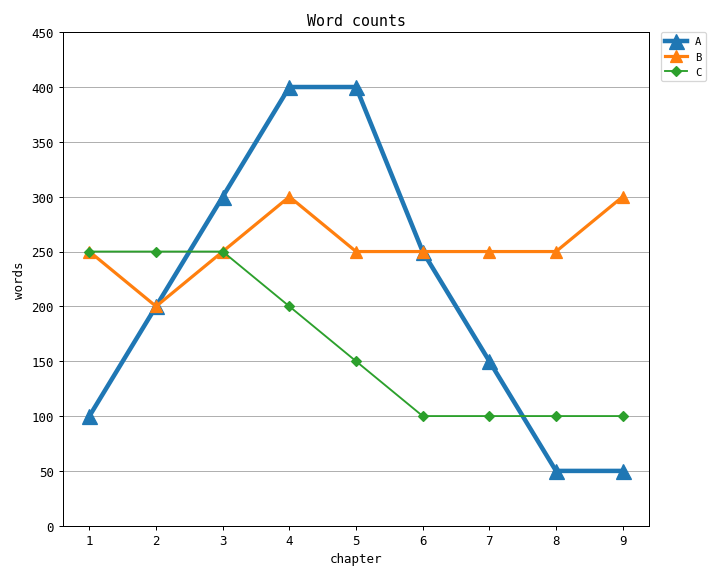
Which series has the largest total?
B
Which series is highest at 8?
B
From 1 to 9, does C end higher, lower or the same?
lower
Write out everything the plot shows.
Title: Word counts
x-axis: chapter, ticks 1 2 3 4 5 6 7 8 9
y-axis: words, ticks 0 50 100 150 200 250 300 350 400 450
Legend: A, B, C
Values:
A: 100 200 300 400 400 250 150 50 50
B: 250 200 250 300 250 250 250 250 300
C: 250 250 250 200 150 100 100 100 100
